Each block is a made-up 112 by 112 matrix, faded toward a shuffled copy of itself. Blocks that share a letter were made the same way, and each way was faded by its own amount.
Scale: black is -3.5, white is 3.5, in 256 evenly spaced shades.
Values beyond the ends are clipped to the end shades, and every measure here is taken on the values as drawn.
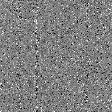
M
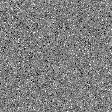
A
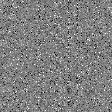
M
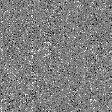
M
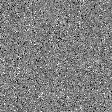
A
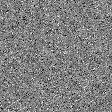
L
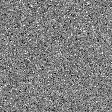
L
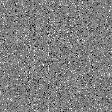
M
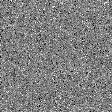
A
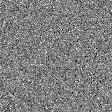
A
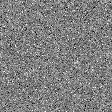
L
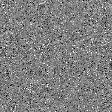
M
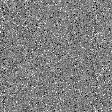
A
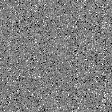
M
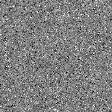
A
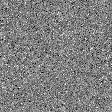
L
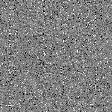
M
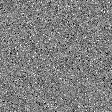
L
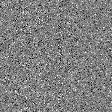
A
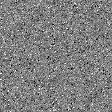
A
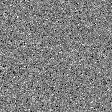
L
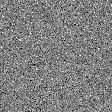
L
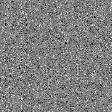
M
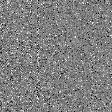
M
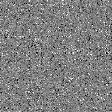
M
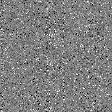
M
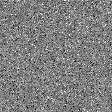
A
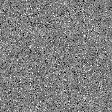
A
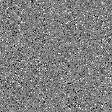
M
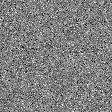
L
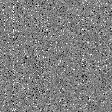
M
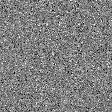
A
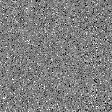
M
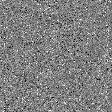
A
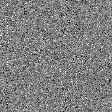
A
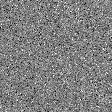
L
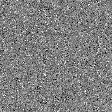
A
